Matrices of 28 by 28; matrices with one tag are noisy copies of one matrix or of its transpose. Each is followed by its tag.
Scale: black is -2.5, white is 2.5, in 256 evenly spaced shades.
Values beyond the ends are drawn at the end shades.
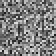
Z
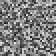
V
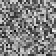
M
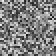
M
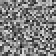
V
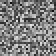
Z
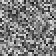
M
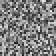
V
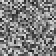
M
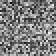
Z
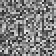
Z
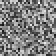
M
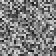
M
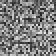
Z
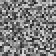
V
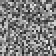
V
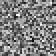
V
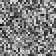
M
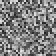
M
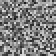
V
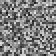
V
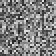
Z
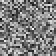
M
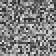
Z
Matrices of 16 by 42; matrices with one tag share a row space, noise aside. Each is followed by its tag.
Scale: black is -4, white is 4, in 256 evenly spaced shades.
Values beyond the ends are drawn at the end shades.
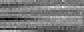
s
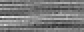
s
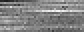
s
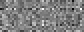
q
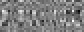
q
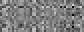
q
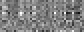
q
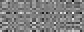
q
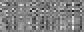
q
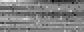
s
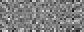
q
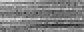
s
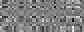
q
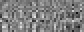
q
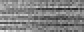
s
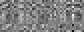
q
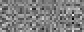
q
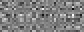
q
